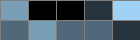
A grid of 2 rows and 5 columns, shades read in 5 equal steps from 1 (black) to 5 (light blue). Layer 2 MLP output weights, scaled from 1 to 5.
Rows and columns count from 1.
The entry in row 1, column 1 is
4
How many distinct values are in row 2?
3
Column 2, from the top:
1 4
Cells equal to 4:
2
